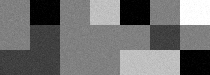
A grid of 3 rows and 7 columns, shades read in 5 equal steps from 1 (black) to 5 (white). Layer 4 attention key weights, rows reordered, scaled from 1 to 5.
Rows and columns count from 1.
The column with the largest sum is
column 4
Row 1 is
3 1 3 4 1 3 5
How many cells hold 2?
4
